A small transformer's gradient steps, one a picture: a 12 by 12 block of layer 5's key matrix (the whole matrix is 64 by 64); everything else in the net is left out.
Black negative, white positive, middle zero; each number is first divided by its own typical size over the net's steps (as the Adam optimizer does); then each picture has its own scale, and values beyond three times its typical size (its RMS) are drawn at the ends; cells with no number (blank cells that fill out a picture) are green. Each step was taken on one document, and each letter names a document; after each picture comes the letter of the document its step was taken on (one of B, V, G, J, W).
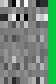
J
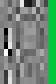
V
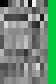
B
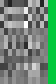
B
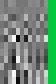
J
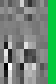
V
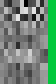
V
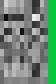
B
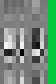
B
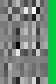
V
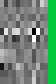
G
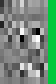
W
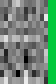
J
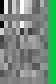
W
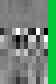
G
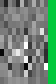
G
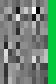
V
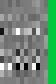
G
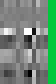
G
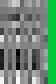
J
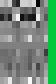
J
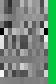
W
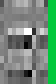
G
